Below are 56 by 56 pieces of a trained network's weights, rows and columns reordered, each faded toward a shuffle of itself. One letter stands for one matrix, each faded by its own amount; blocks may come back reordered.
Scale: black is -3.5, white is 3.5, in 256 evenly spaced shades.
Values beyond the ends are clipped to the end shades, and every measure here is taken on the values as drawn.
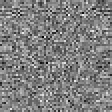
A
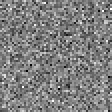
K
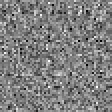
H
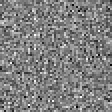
K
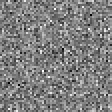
K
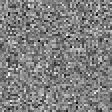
H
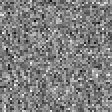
K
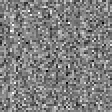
K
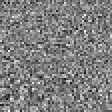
A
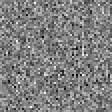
K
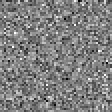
A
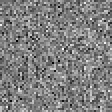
K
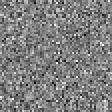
A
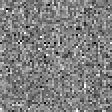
K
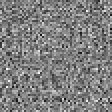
A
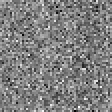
K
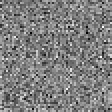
H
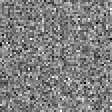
K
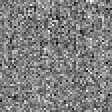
K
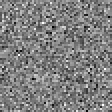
H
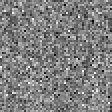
K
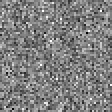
K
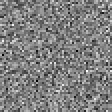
H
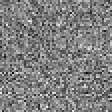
A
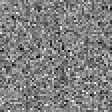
K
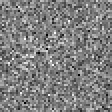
K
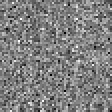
K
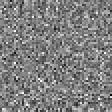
A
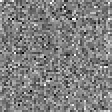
K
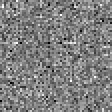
K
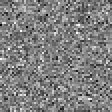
H
